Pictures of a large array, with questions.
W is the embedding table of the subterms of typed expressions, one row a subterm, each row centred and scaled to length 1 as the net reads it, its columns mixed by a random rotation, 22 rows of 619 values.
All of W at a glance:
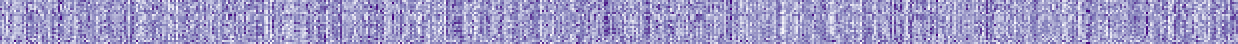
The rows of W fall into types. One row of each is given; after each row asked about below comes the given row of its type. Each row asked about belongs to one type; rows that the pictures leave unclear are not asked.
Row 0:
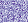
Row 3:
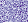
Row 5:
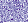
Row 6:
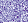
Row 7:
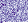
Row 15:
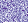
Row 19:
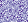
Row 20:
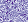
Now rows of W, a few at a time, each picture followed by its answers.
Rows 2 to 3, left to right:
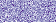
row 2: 15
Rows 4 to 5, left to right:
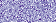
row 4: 19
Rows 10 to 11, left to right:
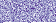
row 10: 3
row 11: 15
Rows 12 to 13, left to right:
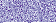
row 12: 5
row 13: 3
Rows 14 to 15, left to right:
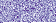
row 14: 6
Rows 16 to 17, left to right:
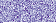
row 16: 6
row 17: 0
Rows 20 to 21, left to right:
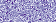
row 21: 5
